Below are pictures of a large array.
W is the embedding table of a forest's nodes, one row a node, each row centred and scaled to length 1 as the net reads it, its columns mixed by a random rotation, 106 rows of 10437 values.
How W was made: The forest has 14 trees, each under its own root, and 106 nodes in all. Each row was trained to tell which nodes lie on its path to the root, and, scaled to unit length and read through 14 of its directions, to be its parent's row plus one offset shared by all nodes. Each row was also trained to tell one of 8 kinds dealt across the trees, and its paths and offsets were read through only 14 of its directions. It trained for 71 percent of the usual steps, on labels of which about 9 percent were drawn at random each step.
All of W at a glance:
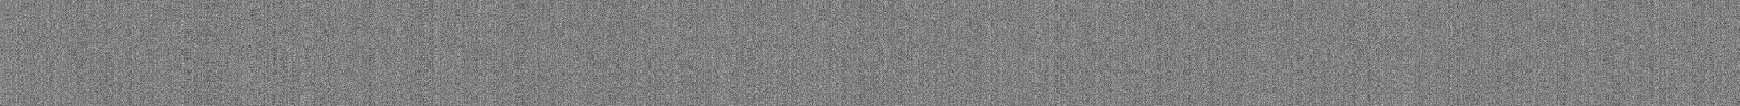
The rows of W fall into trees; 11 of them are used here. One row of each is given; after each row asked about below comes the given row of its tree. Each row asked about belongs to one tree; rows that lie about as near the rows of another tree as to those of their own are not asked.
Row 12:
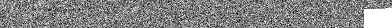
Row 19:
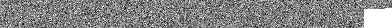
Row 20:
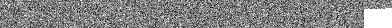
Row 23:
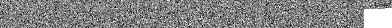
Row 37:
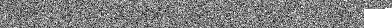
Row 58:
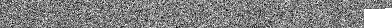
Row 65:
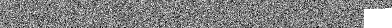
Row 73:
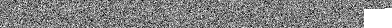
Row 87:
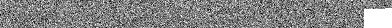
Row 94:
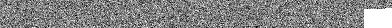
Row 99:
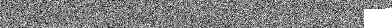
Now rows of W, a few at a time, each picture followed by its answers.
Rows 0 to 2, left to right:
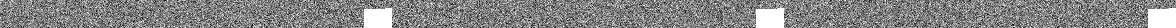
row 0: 65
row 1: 12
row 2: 12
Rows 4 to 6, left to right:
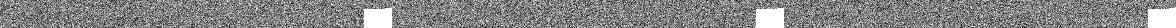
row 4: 99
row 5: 65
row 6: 99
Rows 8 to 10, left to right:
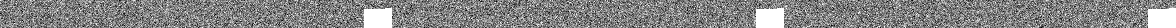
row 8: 65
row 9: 20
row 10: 12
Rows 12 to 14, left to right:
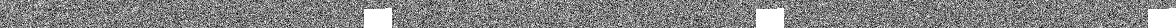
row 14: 12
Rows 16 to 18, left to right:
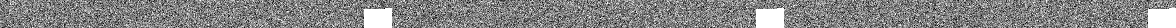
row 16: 58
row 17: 99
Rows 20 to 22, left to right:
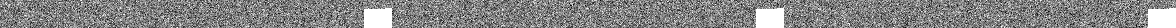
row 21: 99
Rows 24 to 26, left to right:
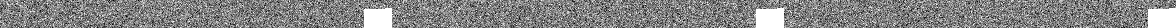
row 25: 65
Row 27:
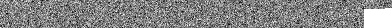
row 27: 23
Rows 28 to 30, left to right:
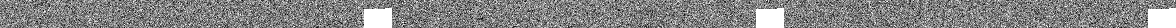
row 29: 58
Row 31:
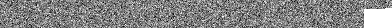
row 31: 94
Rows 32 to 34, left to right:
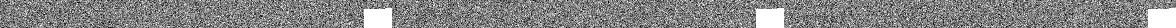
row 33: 58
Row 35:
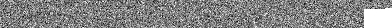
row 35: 99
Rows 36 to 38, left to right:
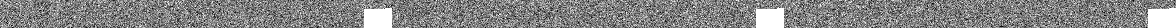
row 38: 12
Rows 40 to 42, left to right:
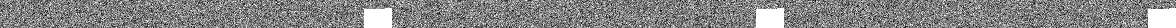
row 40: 37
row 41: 65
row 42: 58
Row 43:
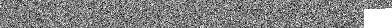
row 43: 65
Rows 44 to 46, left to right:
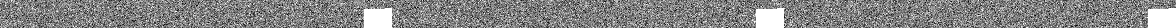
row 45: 20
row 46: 19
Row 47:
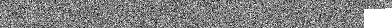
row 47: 20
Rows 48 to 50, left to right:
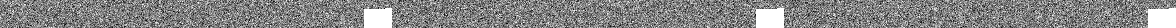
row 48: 58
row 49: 12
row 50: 73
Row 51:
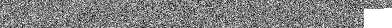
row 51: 19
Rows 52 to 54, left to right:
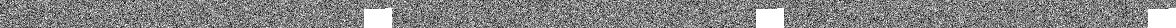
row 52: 58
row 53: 87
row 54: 73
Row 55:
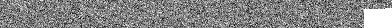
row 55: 58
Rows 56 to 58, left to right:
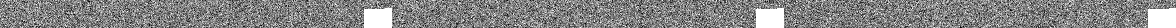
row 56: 23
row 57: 58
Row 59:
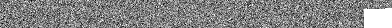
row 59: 58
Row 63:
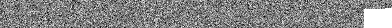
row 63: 99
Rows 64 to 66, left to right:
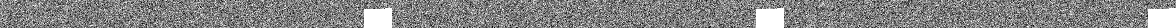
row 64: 12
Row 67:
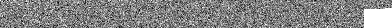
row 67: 23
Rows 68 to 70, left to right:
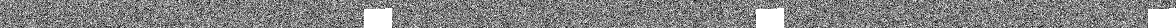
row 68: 65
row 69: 12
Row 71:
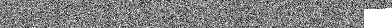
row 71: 94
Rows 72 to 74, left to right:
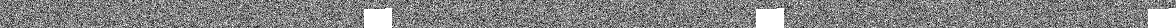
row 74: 99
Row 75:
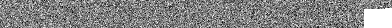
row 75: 65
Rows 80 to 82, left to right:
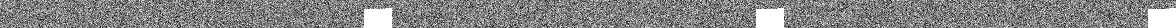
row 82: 12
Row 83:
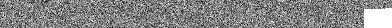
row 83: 37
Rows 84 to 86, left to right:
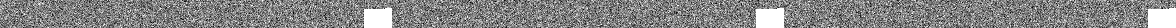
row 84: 12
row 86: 94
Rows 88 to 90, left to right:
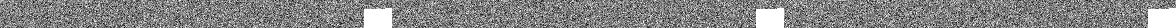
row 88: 65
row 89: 12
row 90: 23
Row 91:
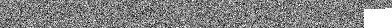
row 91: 37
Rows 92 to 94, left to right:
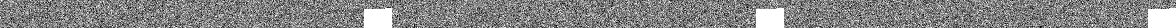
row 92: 65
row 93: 19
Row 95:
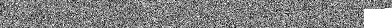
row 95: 99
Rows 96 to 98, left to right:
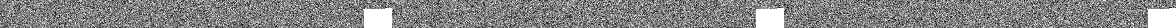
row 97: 65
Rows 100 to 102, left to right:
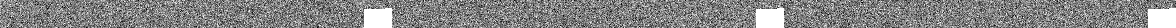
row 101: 58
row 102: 58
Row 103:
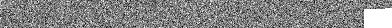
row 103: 87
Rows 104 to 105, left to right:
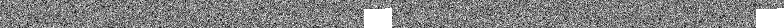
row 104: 99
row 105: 20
